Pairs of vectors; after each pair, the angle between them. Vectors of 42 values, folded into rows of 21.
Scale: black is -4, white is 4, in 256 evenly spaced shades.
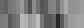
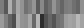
partly aligned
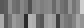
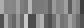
nearly opposite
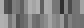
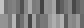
partly aligned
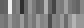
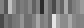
partly aligned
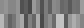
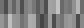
orthogonal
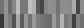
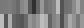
partly opposed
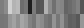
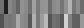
orthogonal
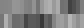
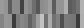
orthogonal
